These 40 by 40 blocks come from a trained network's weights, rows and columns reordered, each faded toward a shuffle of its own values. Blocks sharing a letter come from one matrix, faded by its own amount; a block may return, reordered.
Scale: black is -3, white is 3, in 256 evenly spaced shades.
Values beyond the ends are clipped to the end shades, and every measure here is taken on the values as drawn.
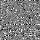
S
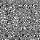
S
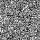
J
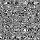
S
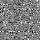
S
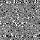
S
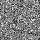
J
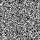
J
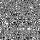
S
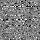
S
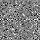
S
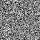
J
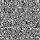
S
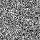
J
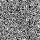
J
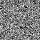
J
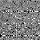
S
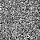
J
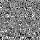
S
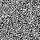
J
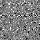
S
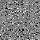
S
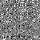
S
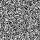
J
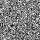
J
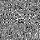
S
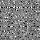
S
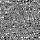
S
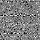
S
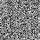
J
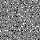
S
